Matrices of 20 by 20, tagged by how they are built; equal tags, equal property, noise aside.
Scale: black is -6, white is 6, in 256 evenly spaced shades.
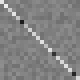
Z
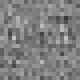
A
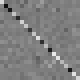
Z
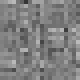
A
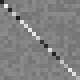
Z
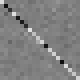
Z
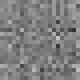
A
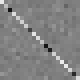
Z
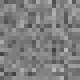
A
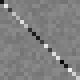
Z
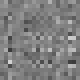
A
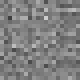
A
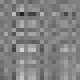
A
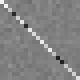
Z
